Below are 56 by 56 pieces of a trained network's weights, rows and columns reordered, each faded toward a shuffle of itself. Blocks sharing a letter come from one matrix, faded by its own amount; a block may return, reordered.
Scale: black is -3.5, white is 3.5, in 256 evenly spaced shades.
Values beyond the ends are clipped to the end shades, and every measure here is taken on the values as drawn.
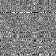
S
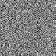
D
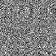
S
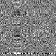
S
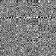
S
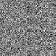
D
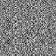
D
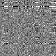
S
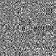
S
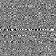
S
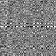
S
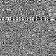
S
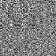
D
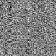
D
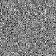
D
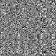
D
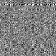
S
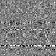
S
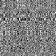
S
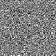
S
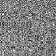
D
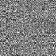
S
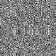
D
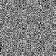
D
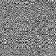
S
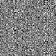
D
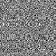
S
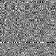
S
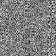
D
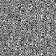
D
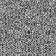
D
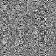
D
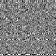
S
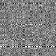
S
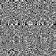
S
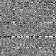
S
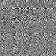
S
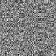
D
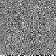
S
